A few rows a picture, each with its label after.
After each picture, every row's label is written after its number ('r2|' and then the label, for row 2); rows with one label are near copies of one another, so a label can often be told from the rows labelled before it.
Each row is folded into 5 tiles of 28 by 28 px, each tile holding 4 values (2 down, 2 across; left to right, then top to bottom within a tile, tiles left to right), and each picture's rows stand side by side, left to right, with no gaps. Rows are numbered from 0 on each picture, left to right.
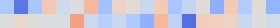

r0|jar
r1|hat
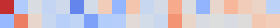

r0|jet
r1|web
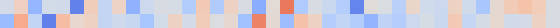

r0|hat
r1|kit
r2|jet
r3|web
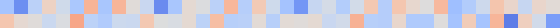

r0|jar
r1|jar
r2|jar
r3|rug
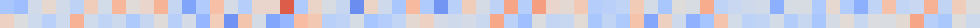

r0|jar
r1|rug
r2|jet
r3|jar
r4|rug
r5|jet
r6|jar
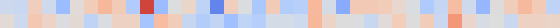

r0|web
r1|jet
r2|web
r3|web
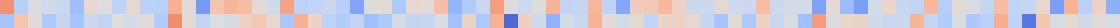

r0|jet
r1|web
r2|jet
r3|rug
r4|web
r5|kit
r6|jar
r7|hat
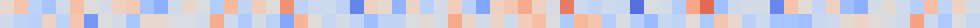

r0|rug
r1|jar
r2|jet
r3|web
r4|jet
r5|jet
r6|jar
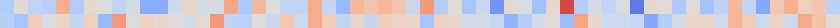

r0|kit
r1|jar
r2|web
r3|jet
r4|jet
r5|web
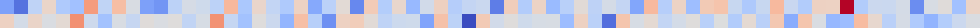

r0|jar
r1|jar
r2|hat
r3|hat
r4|hat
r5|rug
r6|jet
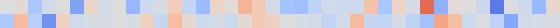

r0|hat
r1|web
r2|jar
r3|jet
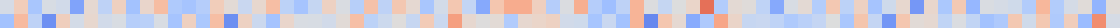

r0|hat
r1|rug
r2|jar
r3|web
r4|rug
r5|jet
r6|hat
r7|kit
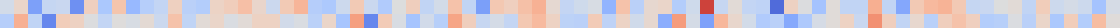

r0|hat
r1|web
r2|rug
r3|web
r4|kit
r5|jet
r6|web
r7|kit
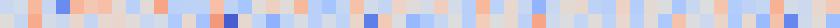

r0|web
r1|rug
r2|rug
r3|kit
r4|kit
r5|rug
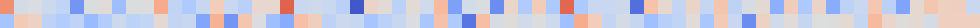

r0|jet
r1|rug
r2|jet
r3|hat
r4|jet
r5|hat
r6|web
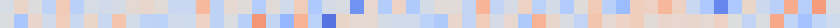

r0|kit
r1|kit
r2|hat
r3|kit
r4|web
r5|jar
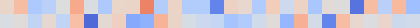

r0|rug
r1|jet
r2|hat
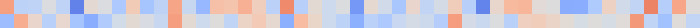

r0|jet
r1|web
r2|jet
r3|web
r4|jar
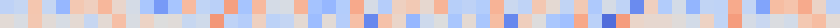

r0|web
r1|jar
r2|rug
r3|rug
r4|hat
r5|web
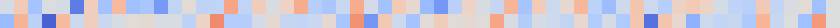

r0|hat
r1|jar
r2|rug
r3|jar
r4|rug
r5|kit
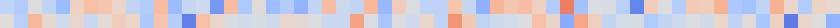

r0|web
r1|hat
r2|jar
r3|web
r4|jet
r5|rug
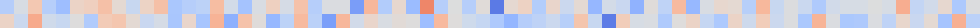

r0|web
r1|rug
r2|hat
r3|jet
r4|hat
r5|kit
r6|kit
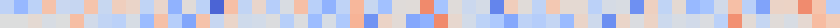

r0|jar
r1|hat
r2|rug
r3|jet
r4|hat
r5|web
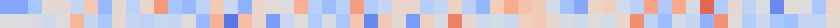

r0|jar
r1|rug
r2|rug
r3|web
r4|jar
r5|jet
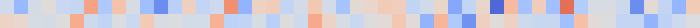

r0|jar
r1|jar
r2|web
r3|hat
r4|jet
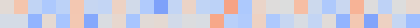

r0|rug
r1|jar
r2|rug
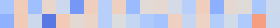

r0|hat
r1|kit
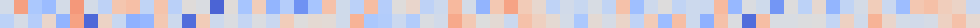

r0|rug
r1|hat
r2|jar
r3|web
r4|kit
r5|hat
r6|web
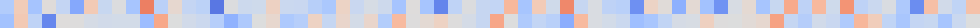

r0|hat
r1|jet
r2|kit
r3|jar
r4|jet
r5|jar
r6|jet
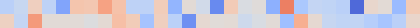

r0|web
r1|hat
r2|jet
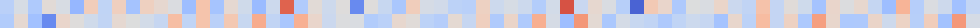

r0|hat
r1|kit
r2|jet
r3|kit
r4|jet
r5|kit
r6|kit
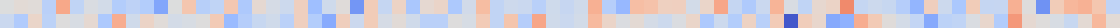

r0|kit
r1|jar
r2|hat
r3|kit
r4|web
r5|rug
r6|jet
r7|web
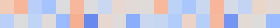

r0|rug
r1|rug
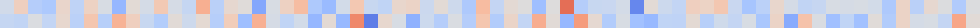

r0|kit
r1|kit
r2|rug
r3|kit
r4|jet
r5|rug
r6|kit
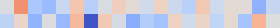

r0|rug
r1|kit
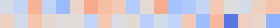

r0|web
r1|rug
